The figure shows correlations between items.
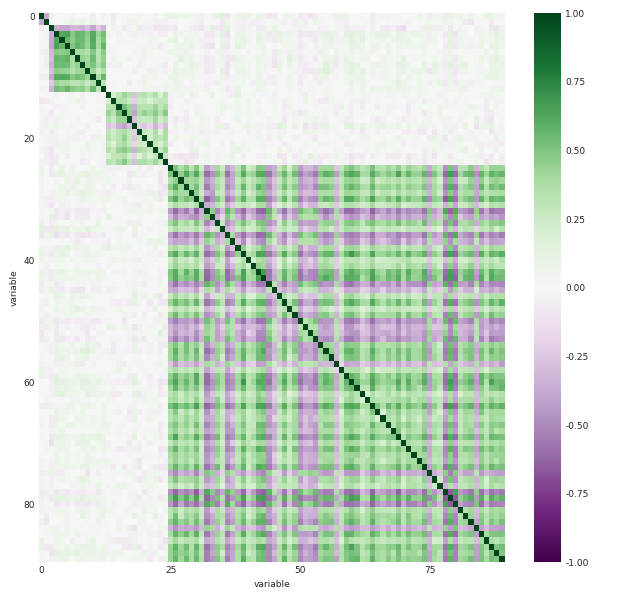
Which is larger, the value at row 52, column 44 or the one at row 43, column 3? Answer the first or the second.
the first
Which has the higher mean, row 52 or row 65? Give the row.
65
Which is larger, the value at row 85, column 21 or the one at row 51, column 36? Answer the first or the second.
the second
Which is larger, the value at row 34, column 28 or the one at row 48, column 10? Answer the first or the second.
the first
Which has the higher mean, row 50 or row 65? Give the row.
65
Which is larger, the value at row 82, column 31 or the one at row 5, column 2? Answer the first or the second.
the first
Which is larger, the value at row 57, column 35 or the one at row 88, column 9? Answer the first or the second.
the second
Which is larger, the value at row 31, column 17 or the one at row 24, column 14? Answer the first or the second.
the second
